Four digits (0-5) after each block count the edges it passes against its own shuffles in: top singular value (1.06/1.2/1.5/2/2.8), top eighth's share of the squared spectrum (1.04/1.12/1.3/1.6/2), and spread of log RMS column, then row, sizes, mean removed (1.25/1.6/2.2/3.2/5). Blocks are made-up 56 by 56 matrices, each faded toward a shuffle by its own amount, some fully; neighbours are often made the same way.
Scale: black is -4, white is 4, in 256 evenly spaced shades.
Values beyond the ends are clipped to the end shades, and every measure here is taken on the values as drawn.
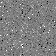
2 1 0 0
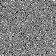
1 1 0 0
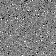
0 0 0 0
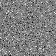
1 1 0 0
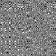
4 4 2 2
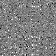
3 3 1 1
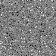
2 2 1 0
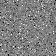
0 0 0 0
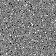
1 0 0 0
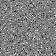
1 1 0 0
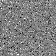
0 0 0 0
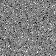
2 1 0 0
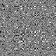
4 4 1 2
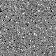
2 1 0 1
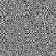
4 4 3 2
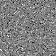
2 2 0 0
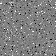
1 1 0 0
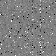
3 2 1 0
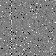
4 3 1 1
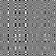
5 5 3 3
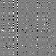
5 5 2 2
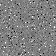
2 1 0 0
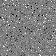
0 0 0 0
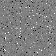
2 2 0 0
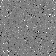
2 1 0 0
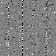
3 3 2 0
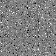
1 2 2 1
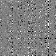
3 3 3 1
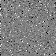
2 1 0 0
